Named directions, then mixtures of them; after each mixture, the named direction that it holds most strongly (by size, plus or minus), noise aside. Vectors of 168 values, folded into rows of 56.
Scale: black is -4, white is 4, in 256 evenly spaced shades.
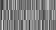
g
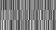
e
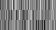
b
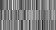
g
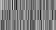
e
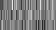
b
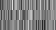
b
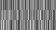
e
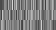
g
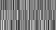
e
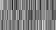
b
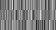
b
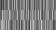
e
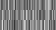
g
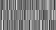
g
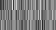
b
